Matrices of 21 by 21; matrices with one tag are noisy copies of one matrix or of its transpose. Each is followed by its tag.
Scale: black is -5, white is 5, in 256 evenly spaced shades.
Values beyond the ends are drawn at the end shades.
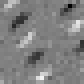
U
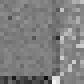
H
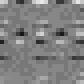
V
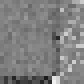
H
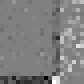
H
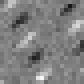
U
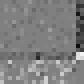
H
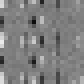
V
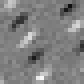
U
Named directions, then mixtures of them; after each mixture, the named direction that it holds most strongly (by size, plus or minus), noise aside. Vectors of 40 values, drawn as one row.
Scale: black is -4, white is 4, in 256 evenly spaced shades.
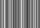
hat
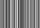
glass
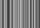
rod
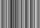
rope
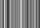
rod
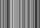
rope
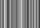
rod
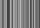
rod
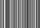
hat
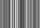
glass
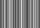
hat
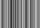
rope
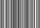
hat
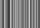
rod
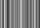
rod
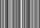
hat
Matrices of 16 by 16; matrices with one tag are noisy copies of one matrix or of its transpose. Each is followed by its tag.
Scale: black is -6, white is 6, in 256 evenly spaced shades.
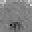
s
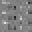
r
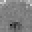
s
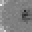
s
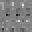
r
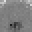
s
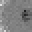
s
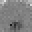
s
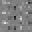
r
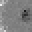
s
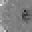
s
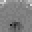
s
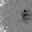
s
